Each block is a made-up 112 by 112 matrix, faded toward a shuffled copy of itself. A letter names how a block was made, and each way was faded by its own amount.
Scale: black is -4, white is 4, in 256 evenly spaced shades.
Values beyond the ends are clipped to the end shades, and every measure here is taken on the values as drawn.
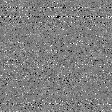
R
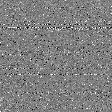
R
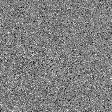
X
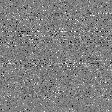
R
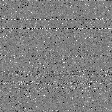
R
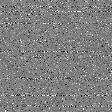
R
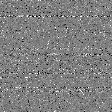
R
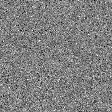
X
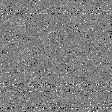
R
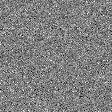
X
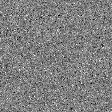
X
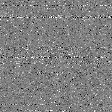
R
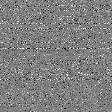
R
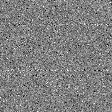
X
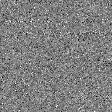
X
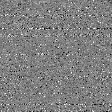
R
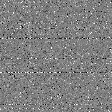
R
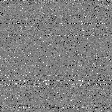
R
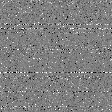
R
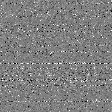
R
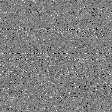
R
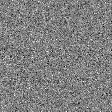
X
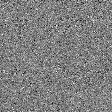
X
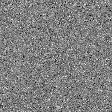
X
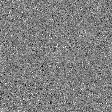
X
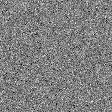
X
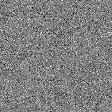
X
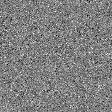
X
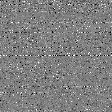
R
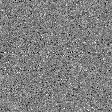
X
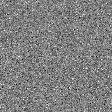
X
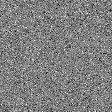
X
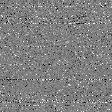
R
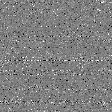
R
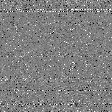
R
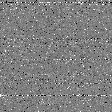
R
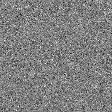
X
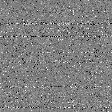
R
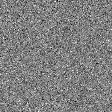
X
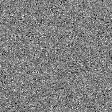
X
